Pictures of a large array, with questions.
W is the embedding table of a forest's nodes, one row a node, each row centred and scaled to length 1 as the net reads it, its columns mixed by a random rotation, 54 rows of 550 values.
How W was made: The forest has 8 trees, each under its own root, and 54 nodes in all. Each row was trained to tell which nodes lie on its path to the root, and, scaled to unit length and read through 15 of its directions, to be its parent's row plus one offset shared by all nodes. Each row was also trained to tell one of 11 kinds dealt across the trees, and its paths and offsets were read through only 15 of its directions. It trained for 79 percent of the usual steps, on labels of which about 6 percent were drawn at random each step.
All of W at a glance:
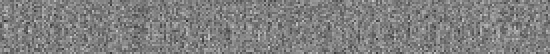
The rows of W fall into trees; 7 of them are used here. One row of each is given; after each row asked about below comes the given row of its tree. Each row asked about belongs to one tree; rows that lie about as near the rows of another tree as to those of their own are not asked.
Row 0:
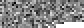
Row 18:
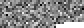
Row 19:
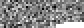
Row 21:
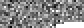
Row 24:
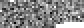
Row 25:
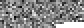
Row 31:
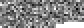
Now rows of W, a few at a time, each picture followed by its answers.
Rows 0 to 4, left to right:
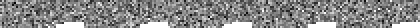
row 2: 21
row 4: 21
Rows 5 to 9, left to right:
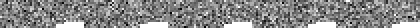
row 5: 31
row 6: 0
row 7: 18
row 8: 21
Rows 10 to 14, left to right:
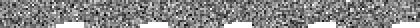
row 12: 21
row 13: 0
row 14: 24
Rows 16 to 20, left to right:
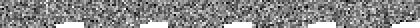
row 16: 24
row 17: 31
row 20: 21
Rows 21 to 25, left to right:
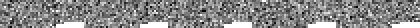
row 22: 18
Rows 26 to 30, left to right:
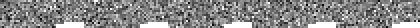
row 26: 24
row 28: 24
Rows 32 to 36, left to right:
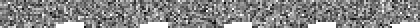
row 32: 31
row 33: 24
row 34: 24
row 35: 18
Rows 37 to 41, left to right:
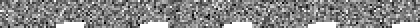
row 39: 31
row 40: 21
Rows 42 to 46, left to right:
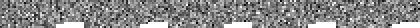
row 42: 24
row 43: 21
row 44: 24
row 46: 21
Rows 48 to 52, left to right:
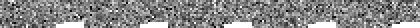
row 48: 0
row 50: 24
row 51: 0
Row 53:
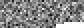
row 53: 21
